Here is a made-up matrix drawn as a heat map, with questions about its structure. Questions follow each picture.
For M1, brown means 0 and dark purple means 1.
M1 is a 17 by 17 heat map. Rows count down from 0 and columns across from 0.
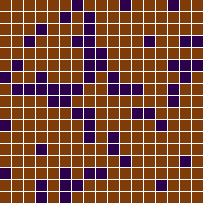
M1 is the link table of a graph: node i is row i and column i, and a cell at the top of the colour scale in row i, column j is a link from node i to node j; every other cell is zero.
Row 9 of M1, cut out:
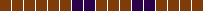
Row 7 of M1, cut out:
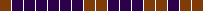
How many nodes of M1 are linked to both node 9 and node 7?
2
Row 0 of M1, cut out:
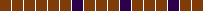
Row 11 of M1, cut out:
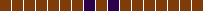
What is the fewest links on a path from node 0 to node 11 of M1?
3
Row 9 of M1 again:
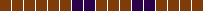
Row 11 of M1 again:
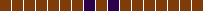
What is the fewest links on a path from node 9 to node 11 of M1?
1
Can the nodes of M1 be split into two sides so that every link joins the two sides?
no
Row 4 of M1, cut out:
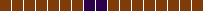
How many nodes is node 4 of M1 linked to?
2
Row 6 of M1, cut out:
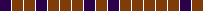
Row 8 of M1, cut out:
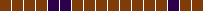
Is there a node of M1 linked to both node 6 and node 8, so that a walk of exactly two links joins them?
no
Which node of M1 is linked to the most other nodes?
node 7
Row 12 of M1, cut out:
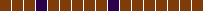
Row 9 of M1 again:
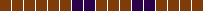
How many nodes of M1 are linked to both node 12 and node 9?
0
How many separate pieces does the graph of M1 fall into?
1
